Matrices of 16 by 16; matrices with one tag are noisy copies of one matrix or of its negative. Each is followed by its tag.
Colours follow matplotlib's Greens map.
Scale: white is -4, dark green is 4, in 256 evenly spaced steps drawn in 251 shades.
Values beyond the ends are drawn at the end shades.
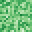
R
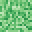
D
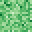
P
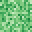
P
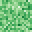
D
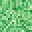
D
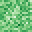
P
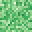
D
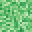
R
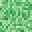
D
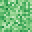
P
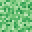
R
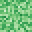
R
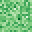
P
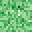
D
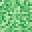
P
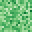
P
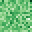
P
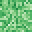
D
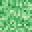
D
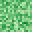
R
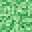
R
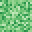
P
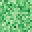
P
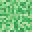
R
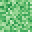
P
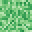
D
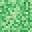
P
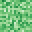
R
